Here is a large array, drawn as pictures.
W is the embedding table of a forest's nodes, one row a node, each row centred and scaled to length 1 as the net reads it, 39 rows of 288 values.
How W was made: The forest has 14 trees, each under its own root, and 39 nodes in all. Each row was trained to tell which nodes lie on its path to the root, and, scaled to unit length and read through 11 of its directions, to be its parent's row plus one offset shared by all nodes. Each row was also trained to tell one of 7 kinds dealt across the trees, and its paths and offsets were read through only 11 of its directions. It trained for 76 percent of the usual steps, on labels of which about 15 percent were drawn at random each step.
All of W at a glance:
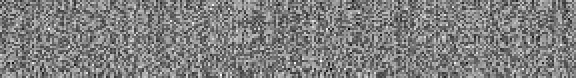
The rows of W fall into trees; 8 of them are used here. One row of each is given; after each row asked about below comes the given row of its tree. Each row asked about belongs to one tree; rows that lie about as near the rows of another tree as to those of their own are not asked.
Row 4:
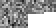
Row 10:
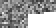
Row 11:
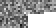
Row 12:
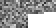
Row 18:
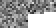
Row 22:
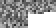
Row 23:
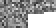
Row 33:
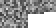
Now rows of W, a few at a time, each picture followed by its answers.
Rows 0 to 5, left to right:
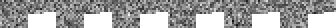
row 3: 4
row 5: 23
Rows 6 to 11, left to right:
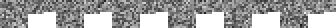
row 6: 23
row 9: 11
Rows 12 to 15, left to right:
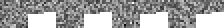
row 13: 10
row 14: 33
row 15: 23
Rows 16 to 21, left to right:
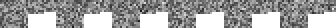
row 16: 11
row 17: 4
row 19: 12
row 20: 12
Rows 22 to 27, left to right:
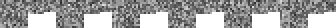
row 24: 18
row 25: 12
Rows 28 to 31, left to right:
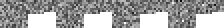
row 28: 33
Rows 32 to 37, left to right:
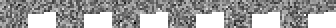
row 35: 11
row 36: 10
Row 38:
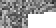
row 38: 22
